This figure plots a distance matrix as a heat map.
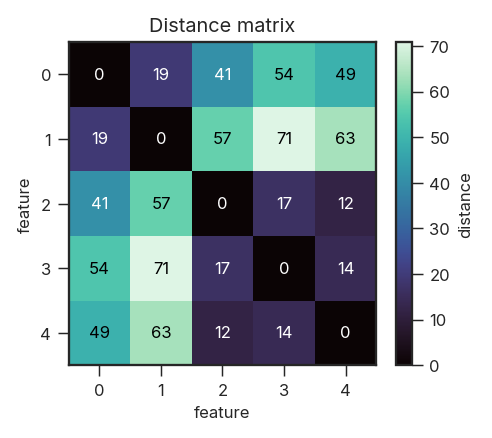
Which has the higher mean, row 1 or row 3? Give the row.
1
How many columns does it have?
5
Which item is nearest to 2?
4
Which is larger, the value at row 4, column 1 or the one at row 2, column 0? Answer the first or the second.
the first
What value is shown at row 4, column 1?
63
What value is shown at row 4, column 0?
49
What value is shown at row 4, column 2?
12
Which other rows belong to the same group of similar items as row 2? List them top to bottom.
3, 4
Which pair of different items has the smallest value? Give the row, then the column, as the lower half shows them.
4, 2
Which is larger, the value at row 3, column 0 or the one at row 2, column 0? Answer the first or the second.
the first
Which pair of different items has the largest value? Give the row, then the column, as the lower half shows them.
3, 1
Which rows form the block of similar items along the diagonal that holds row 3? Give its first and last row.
2 to 4
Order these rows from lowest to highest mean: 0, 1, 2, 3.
2, 3, 0, 1
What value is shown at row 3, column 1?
71
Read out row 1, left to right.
19 0 57 71 63
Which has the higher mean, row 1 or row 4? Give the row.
1
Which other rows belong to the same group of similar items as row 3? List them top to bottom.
2, 4
